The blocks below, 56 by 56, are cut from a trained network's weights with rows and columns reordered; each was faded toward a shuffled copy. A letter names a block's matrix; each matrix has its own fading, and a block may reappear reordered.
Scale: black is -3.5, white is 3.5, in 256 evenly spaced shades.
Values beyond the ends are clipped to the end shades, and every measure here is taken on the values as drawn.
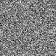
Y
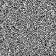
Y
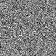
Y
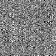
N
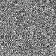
Y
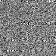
N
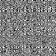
N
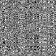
N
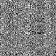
N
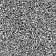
Y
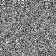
Y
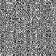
N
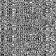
N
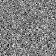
Y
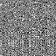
N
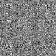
N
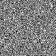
Y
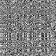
N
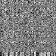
N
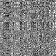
N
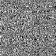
N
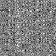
N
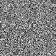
Y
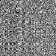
N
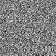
Y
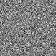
Y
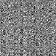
N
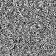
Y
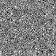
Y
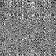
N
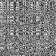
N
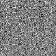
N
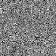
Y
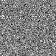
Y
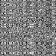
N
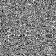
Y
